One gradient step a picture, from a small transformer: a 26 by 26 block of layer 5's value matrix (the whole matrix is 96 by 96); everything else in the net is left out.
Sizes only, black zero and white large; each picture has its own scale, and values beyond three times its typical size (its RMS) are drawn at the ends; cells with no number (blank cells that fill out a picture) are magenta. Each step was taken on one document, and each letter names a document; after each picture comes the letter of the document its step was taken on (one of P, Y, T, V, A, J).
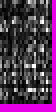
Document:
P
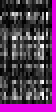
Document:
P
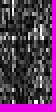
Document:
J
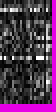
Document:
P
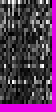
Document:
J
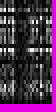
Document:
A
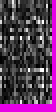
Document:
J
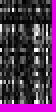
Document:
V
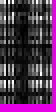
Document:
A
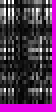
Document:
A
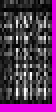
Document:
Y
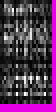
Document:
Y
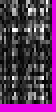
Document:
P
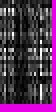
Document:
A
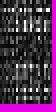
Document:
Y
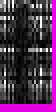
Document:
A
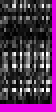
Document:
P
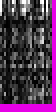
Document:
P
